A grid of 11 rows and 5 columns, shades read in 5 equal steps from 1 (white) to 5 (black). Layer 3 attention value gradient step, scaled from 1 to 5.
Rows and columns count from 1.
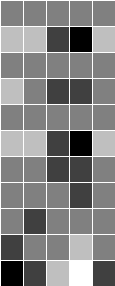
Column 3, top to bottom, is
3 4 3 4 3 4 4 3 3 3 2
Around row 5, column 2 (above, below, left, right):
3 2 3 3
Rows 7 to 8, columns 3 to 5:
4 4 3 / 3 4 3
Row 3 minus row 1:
0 0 0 0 0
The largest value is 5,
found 3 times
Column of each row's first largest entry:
1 4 1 3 1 4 3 4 2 1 1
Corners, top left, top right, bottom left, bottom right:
3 3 5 4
